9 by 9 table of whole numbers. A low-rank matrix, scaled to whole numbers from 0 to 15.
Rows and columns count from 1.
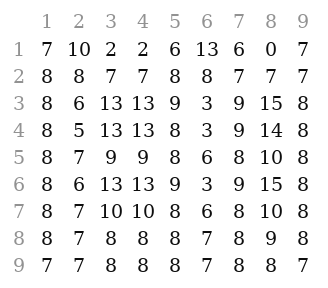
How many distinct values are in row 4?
6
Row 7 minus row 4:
0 2 -3 -3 0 3 -1 -4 0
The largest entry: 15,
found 2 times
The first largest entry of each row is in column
6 1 8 8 8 8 3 8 3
